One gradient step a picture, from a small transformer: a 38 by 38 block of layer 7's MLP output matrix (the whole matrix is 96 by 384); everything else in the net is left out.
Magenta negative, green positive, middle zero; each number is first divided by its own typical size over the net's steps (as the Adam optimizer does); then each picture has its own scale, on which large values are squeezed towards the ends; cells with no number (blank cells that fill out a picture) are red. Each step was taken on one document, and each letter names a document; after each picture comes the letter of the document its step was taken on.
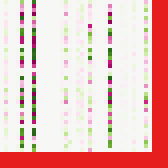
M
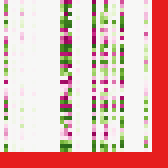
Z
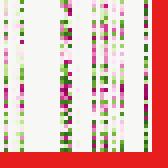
Z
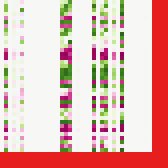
Z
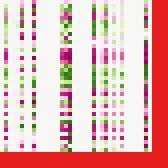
Z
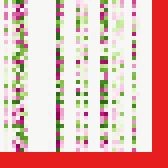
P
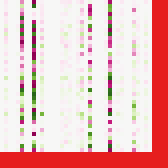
M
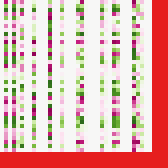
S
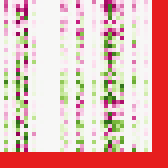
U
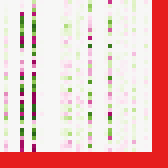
M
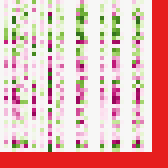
S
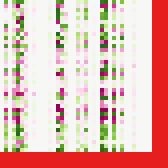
P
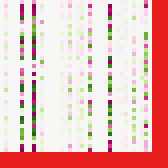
M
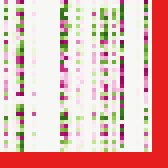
Z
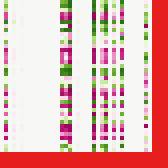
Z
